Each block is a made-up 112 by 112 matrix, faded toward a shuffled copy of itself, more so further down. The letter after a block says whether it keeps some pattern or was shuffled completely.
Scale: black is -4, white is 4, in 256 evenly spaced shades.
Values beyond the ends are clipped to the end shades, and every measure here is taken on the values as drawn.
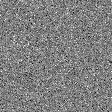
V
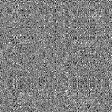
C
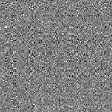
C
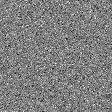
V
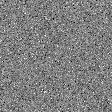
V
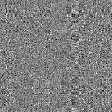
C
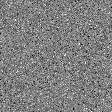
V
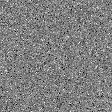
V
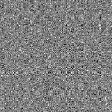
C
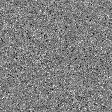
V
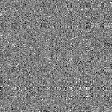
C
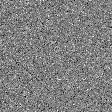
V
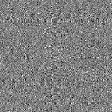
C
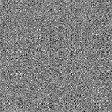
C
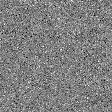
V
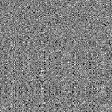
C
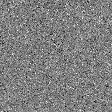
V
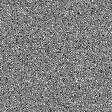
V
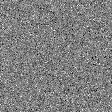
V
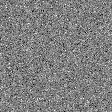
V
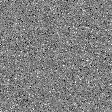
V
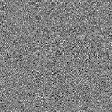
C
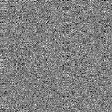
C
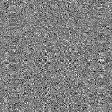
C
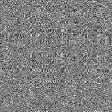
C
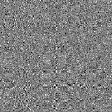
C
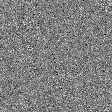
V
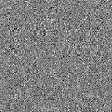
C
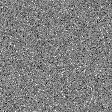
V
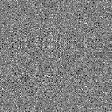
C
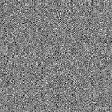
C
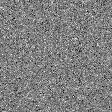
V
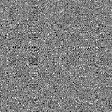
C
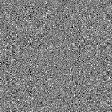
C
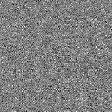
C
